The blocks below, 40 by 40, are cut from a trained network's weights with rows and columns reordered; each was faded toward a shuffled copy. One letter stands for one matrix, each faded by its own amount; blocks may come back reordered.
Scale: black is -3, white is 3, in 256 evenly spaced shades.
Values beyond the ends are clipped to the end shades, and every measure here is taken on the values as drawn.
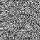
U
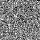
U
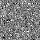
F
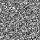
U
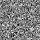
F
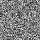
U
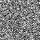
U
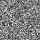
F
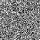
U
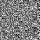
U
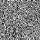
U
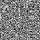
U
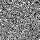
F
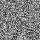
U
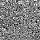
F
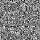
U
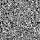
F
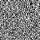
U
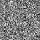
U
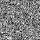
F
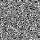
F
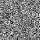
U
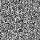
U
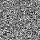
U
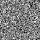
F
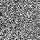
U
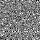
F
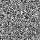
U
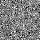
F
